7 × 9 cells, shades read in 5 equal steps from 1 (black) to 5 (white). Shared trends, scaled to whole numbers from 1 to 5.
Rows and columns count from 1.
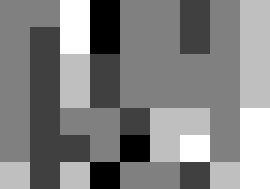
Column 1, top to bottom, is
3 3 3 3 3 3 4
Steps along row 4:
down up down up same same same up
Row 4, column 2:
2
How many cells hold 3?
28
